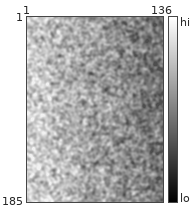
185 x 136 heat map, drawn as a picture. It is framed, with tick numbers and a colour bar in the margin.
There is an overall slope up to the left. No row or column stands out. Overall the values sit about 60% of the way up the scale. The field is mottled with small blotches.
